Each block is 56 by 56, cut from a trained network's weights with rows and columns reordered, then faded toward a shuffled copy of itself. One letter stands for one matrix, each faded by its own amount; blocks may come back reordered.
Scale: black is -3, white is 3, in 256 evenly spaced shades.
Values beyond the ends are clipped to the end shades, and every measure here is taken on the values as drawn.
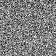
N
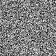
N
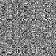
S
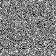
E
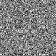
S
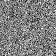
N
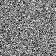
N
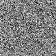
E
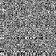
S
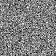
E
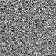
S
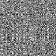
S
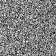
N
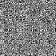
S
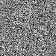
N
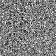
E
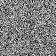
N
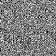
S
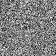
N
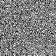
E
